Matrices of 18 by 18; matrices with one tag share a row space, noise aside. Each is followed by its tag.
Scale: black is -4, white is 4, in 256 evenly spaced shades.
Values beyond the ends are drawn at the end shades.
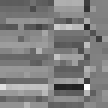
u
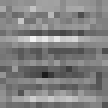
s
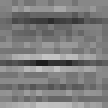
s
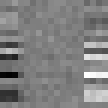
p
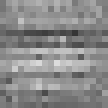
s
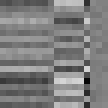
u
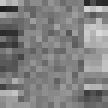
p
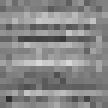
s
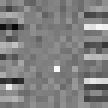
p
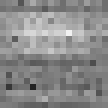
s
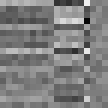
u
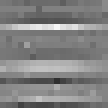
s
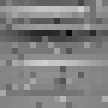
s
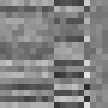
u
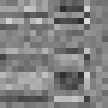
u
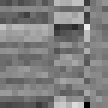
u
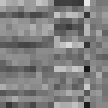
u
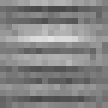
s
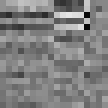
u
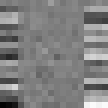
p
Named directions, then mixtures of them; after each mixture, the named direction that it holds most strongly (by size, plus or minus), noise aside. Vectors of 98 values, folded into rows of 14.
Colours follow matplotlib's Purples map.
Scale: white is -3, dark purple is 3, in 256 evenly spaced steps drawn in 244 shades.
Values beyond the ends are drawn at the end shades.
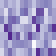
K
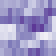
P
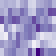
P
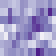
P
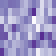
K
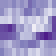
P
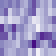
P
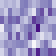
K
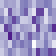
K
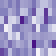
K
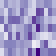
K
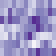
P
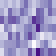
K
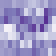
P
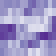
P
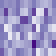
K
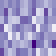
K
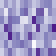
K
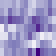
P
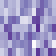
K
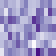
K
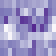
P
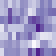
P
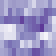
P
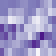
P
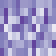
K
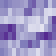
P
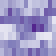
P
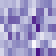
K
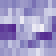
P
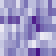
P
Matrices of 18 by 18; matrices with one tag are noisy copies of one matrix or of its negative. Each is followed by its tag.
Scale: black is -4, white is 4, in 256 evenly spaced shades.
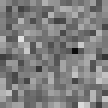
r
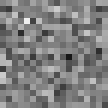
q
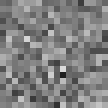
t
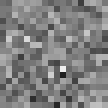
t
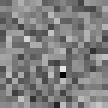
t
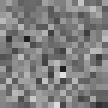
t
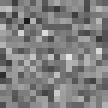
q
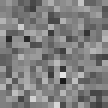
t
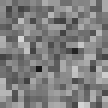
r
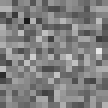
q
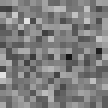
q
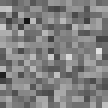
q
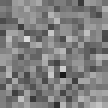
t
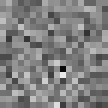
t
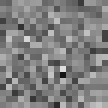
t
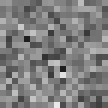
t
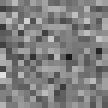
q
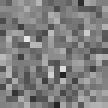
t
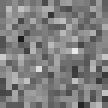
r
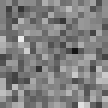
r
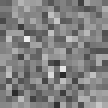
t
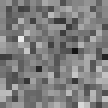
r
